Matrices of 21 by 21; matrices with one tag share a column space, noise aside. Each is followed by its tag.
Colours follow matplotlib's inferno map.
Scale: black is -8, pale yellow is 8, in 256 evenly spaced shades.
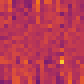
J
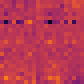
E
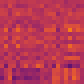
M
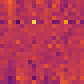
E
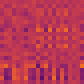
M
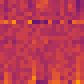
E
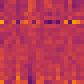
E
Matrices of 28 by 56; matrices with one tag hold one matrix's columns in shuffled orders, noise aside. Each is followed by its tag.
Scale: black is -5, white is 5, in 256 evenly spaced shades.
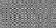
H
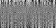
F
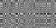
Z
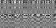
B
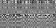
B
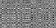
H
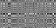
Z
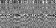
B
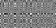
Z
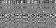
B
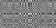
Z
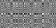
Z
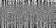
F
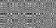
Z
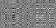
H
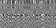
B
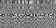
B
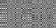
H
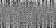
F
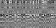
B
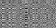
H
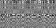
B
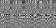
B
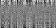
F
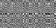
Z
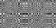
Z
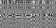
B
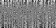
F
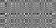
Z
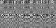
B
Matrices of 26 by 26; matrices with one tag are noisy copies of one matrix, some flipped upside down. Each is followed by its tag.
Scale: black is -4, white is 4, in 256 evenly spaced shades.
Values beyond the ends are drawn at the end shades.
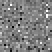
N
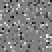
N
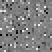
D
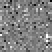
N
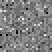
D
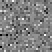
D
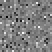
D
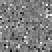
N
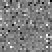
N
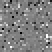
N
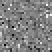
N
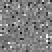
N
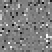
N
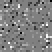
N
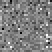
N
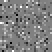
D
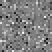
D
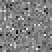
D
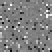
N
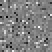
D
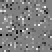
D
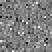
D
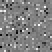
D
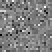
D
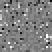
N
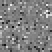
N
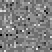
D
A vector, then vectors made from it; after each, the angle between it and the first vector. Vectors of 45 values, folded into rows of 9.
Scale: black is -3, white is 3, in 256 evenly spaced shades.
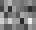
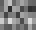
nearly parallel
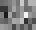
orthogonal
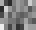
orthogonal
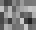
nearly opposite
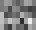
nearly parallel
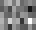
nearly parallel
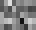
nearly parallel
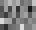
partly aligned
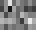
nearly parallel
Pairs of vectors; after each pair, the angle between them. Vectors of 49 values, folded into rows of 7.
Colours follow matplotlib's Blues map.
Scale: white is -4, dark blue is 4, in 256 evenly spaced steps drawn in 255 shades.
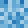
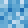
nearly opposite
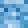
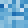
orthogonal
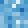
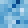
nearly opposite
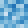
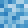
nearly opposite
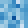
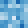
nearly opposite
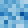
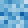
nearly parallel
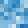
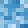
nearly parallel
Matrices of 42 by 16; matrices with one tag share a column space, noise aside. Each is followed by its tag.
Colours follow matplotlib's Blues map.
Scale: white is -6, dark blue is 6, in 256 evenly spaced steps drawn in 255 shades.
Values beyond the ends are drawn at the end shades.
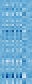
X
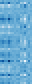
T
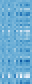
X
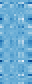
T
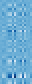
X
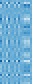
T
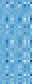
T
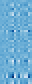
X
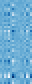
X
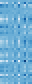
T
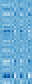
X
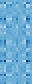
T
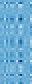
T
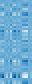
X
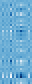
X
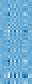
X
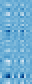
X
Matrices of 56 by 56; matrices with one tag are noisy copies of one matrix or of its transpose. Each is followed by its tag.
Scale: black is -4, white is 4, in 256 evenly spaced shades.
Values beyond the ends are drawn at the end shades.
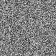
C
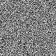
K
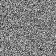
C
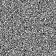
K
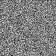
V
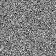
C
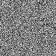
K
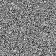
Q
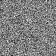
V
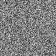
C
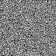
V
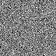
K
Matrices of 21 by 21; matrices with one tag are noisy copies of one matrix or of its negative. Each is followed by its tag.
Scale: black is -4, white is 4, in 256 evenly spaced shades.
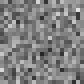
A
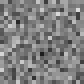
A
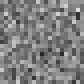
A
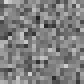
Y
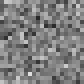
Y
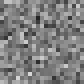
Y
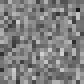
A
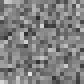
Y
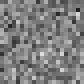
A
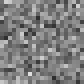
Y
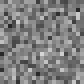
A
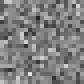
Y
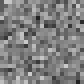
Y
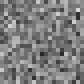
A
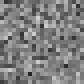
Y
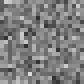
Y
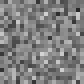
A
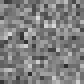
Y
